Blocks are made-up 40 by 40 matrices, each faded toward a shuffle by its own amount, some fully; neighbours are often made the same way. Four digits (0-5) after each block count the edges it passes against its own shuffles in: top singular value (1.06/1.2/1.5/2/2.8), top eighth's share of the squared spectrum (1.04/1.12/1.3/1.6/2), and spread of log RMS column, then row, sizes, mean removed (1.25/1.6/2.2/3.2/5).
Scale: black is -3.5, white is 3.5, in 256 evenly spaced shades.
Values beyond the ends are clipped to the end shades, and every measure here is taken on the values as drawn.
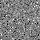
0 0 0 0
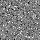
0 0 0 0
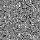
1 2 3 0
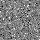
0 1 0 0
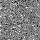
0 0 0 0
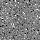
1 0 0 0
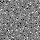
0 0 0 0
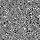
1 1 0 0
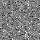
1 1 1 0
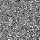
2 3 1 1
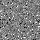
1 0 0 0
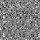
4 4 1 2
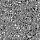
2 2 0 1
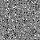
1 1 1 0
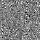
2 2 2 0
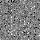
1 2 2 0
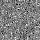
1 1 0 0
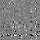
3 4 2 2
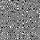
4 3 1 2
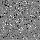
0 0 0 0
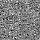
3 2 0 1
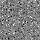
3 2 1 1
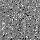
1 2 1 0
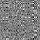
4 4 2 2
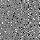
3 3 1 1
